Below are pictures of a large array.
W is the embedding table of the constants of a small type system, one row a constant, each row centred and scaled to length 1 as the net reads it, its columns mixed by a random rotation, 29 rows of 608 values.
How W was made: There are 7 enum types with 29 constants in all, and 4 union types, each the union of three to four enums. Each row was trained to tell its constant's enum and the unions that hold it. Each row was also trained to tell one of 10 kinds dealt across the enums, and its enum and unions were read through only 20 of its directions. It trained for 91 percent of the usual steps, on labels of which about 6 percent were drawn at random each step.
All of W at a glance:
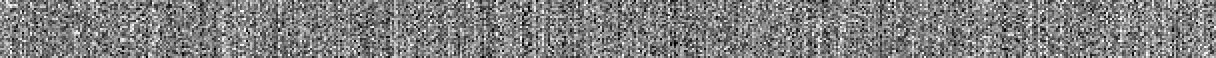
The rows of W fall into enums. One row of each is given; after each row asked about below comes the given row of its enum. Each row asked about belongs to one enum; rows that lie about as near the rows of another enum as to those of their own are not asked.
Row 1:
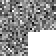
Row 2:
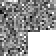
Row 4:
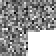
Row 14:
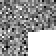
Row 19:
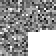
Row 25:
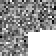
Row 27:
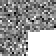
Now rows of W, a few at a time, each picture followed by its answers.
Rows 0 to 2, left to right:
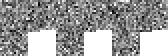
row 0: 25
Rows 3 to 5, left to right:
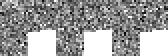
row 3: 2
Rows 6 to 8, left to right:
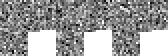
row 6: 27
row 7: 14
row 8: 19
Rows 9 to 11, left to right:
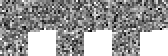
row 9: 4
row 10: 14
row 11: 19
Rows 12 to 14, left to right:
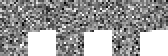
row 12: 27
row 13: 19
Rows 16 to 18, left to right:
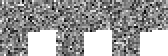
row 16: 2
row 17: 14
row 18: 25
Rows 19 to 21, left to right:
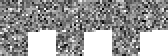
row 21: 25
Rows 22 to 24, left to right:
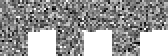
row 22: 25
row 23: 27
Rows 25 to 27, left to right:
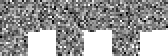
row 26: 27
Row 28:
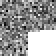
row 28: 4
